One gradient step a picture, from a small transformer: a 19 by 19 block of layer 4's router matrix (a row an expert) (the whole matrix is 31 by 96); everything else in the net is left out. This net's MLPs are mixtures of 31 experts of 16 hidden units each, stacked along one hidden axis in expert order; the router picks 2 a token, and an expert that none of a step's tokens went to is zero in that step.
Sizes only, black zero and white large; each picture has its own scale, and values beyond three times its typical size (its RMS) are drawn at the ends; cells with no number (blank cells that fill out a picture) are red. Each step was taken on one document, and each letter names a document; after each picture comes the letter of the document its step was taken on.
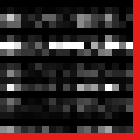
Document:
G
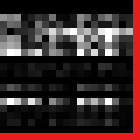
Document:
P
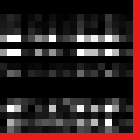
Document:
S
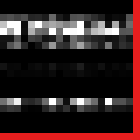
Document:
P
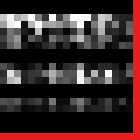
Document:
P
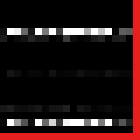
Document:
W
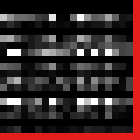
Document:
S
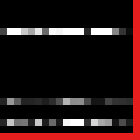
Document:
W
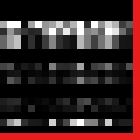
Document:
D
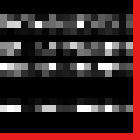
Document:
G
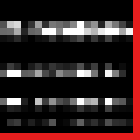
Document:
D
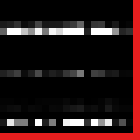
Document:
W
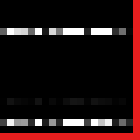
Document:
W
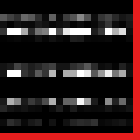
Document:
D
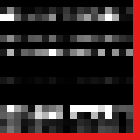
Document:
G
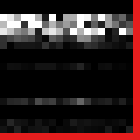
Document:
P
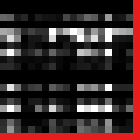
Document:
S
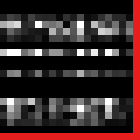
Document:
D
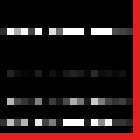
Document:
W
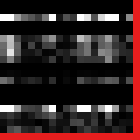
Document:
G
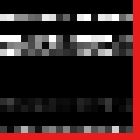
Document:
G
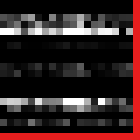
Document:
D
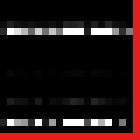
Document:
W
